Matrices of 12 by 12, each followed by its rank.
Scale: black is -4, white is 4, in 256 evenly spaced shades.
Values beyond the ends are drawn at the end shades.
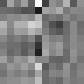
two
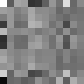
two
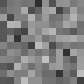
full rank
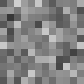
full rank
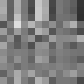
two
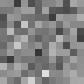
full rank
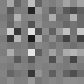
two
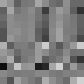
two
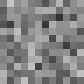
full rank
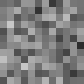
full rank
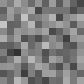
full rank
